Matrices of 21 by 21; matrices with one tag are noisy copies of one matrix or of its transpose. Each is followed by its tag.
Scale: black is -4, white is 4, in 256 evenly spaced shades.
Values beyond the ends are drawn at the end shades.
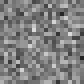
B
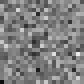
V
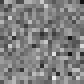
V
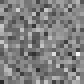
V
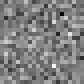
B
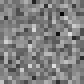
B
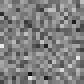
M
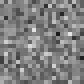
B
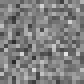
B
